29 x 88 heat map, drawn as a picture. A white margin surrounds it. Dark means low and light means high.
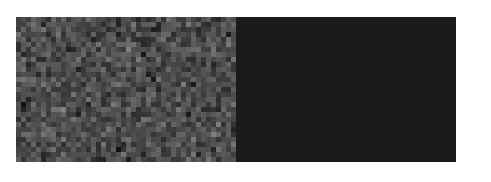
It is made of 1 by 2 panels. Panel 1,1: low, fine-grained. Panel 1,2: very low, flat.
